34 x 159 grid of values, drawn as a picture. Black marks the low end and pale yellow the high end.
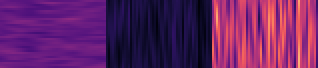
The table splits into one row of 3 panels. Panel 1,1: low, streaked across, faint in contrast. Panel 1,2: very low, streaked downward, faint in contrast. Panel 1,3: middling, streaked downward, strong in contrast.
